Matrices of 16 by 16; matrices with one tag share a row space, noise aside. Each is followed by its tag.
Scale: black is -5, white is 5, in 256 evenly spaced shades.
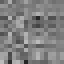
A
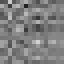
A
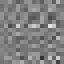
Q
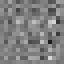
Q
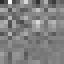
A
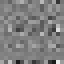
Q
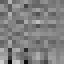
A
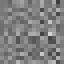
Q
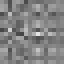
A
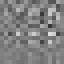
Q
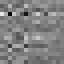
A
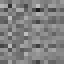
A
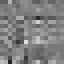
A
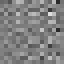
Q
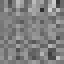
Q
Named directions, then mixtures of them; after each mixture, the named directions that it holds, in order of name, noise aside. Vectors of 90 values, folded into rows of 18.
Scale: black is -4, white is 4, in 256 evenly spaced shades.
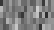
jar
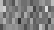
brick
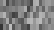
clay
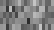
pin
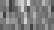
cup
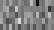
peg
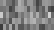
clay, cup, peg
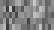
pin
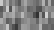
jar, pin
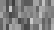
brick, clay, pin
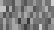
brick, pin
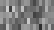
pin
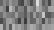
cup, jar, peg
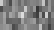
jar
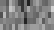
cup, peg
